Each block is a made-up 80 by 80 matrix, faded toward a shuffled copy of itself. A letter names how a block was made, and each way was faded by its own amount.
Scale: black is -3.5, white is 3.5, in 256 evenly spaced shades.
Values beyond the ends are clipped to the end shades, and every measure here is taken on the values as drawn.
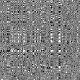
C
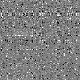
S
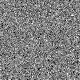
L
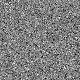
L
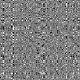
C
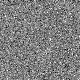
L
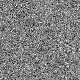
L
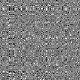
C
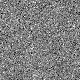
L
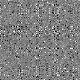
S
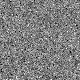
L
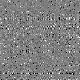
S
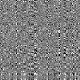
C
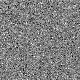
L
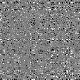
S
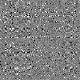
S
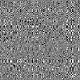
C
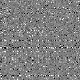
S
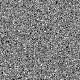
L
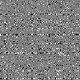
S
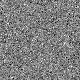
L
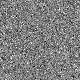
L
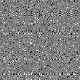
S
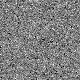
L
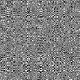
C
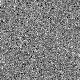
L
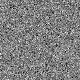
L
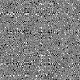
S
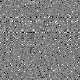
S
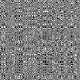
C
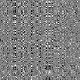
C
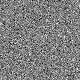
L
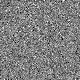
L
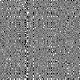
C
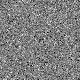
L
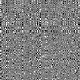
C
